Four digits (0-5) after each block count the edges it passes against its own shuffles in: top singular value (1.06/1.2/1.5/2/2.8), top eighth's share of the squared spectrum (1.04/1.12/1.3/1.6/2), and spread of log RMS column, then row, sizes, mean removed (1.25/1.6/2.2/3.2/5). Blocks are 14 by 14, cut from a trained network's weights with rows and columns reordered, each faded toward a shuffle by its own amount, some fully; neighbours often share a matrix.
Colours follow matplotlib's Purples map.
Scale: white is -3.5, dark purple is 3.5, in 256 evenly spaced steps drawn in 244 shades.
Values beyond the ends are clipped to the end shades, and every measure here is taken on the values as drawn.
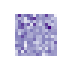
0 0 0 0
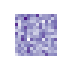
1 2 0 0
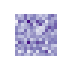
2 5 0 2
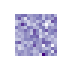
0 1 0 0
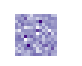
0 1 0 0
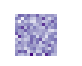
0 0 0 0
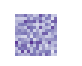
0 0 0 0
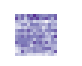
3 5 0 1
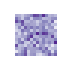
0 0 0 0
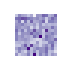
1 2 0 0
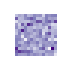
1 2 0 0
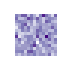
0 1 0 0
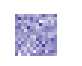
0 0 0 0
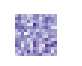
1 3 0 0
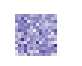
2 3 0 1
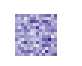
1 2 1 0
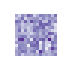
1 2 0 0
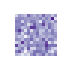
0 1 0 0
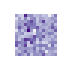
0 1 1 0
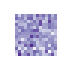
1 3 0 0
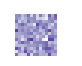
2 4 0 1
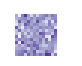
1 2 0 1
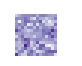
2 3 0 1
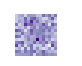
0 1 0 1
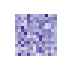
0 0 1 0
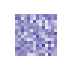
1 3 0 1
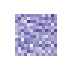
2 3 0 0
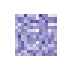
2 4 0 1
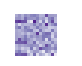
2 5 0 1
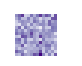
2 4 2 1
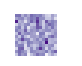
1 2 1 0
